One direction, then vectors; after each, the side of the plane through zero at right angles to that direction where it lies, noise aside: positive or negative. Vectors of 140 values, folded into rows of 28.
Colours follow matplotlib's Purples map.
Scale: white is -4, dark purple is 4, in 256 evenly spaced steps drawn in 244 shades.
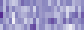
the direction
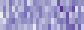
negative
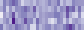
negative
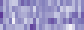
positive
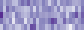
positive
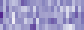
positive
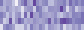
positive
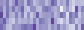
positive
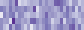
negative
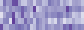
negative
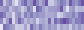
positive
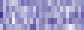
positive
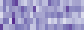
negative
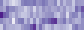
positive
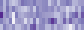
positive
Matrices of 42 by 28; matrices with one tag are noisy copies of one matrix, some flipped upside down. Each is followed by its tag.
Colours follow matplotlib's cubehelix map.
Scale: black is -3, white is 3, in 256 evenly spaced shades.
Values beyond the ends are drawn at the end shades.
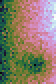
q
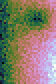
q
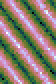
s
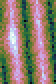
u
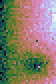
q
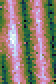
u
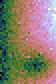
q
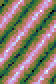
s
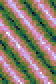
s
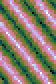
s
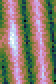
u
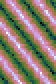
s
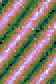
s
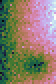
q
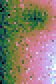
q
